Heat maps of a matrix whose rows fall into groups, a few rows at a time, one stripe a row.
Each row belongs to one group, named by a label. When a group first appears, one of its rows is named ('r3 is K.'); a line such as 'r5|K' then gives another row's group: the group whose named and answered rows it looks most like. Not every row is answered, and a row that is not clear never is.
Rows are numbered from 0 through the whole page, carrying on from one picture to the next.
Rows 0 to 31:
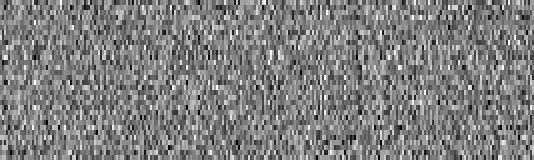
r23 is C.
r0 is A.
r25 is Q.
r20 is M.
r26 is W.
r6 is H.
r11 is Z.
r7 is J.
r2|H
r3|M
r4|W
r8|A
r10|Z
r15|J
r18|M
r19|J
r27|C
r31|C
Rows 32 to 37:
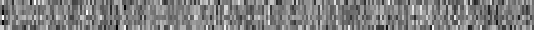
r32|W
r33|M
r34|M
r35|C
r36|M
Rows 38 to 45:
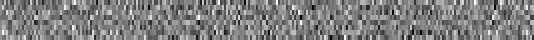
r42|A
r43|C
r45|J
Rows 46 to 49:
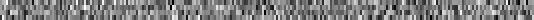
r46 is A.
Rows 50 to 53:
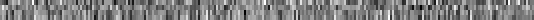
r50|A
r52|W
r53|W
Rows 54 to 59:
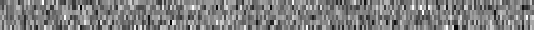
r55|M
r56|W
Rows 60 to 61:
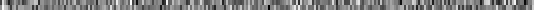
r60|Q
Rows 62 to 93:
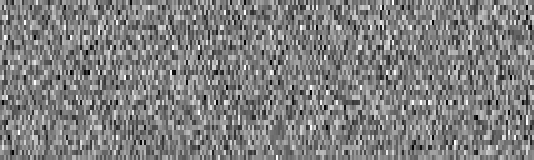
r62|W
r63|H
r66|Q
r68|Z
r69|Z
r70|W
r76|Z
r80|H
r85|W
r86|A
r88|A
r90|C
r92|W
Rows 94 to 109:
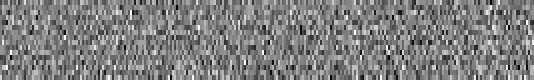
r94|C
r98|A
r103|W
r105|C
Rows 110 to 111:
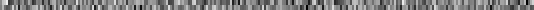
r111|C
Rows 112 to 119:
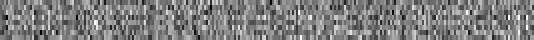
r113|J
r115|A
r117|A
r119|A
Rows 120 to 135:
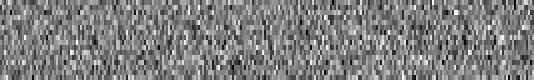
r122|C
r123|J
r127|Q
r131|M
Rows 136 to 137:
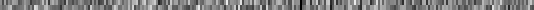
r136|H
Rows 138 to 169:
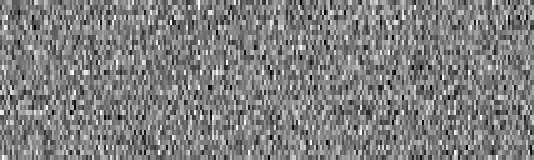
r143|Z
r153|H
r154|C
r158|C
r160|C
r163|H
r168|C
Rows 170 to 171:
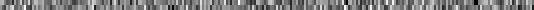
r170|W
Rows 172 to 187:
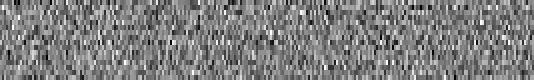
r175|J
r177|A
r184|W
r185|J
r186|M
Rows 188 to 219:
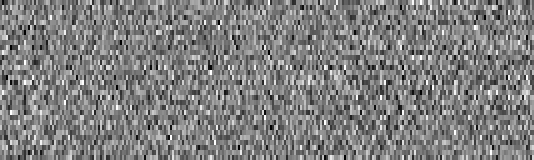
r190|A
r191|C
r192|W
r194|H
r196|Q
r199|M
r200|Z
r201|J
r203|A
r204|C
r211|C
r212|J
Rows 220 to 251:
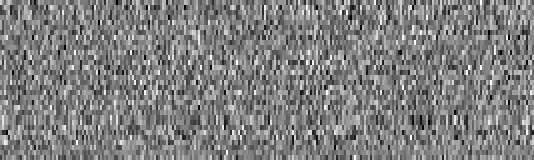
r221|C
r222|C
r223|C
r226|M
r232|H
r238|H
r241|J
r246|A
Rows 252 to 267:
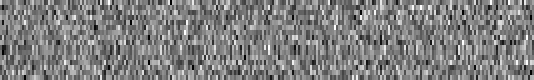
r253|M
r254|Q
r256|Q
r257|W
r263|W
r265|Z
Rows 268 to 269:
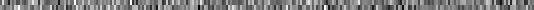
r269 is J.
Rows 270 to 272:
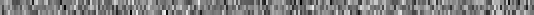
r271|H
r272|Q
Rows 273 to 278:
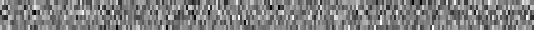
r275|Z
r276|A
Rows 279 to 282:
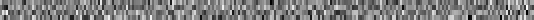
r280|A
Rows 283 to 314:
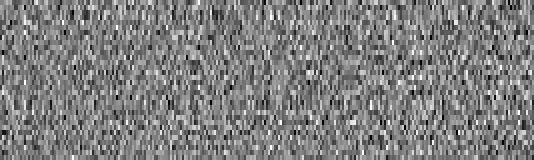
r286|Z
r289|H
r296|Q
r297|H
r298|M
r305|A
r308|M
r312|Z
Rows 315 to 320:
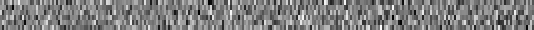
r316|W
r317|J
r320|H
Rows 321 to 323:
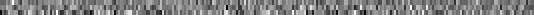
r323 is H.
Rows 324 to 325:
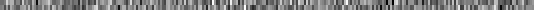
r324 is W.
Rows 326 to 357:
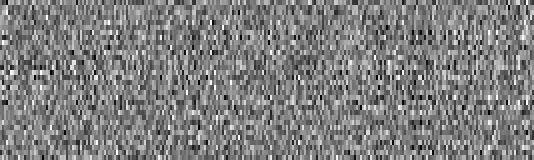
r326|A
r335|Z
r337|Q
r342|J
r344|J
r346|A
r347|Q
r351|J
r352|H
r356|Q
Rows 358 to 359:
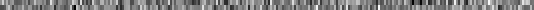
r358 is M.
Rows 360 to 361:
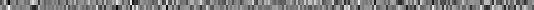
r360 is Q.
